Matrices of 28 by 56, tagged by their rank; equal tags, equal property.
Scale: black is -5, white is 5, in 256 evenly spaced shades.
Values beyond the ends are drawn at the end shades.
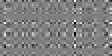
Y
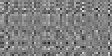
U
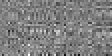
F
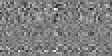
F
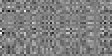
U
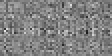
F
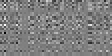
U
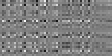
Y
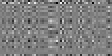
Y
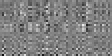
U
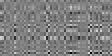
Y
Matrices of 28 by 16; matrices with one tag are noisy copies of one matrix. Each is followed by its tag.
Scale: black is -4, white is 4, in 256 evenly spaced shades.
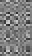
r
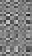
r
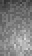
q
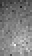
q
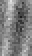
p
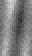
p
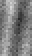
p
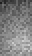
q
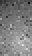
q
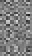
r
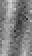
p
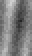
p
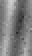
p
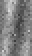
p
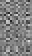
r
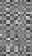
r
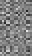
r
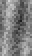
p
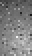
q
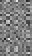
r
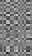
r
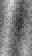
p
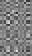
r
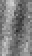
p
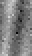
p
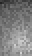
q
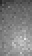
q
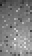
q
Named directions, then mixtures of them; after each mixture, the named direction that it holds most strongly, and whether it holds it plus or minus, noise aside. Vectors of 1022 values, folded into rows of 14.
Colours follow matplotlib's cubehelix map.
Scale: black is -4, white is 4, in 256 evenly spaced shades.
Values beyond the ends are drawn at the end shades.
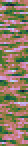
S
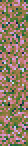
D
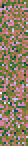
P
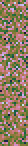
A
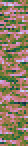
S, minus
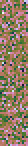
D, minus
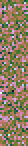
P, plus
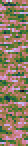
S, plus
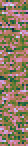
S, minus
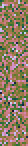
P, minus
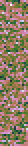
D, minus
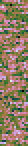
S, plus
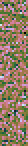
A, plus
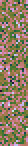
D, minus
